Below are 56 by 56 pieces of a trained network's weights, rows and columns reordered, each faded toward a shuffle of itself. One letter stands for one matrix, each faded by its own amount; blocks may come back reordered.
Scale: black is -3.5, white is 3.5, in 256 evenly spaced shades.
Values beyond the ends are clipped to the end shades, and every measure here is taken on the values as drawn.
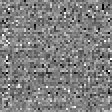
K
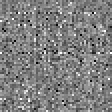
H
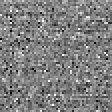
K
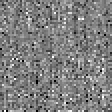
H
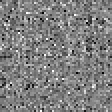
H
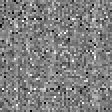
H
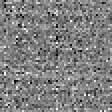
K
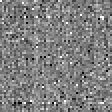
H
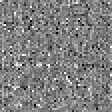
H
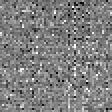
K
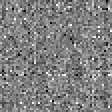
H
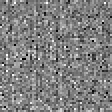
H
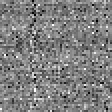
K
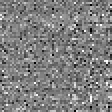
K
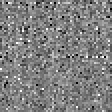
H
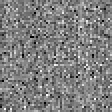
H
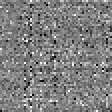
K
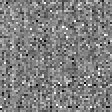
H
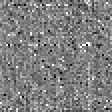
H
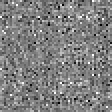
H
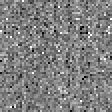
H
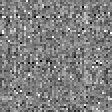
H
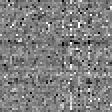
K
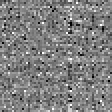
K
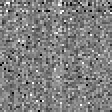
H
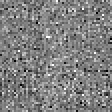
H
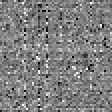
K
